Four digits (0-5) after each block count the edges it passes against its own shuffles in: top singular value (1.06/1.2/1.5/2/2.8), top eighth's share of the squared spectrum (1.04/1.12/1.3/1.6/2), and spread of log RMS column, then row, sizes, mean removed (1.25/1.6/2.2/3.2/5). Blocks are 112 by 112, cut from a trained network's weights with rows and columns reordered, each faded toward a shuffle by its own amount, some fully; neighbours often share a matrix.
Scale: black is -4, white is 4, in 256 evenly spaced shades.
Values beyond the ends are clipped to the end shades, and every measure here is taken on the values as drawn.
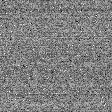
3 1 0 0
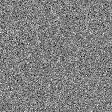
2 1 0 0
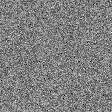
0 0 0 0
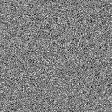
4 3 0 1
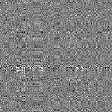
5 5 3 3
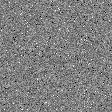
0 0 0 0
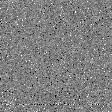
2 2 1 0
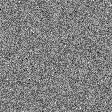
0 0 0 0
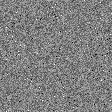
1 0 0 0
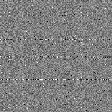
4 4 0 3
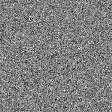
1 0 0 0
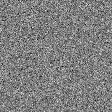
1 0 0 0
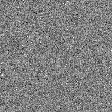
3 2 0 0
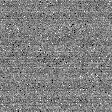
3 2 1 0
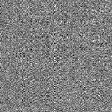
4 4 3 2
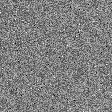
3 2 0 0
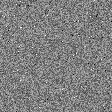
2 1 0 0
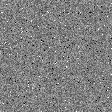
1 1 0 0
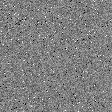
1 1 0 0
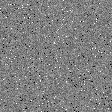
0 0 0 0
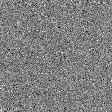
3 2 0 1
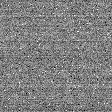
3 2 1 0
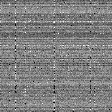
5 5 3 3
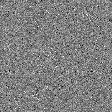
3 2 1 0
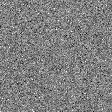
3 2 0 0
